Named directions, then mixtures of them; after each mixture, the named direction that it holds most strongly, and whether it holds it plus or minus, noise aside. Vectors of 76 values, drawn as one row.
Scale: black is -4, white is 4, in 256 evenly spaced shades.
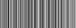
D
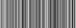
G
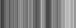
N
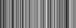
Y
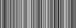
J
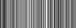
J, plus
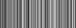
G, minus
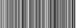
G, plus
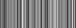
G, minus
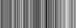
N, plus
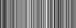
J, plus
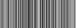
D, plus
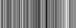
Y, minus
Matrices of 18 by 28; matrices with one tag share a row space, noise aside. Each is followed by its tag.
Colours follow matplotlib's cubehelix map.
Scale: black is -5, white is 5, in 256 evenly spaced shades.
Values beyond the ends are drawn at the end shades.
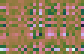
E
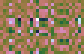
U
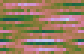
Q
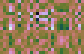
U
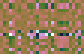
U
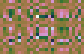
U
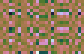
U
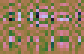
U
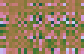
E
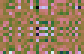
U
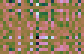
U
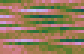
Q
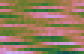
Q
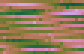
Q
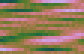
Q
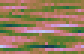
Q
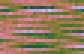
Q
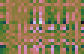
E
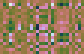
U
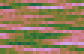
Q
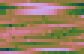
Q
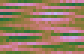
Q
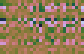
E
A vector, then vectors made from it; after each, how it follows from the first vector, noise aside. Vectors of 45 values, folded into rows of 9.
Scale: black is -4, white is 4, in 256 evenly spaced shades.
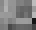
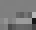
partly zeroed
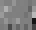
partly zeroed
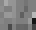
partly zeroed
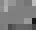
partly zeroed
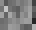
sign-scrambled
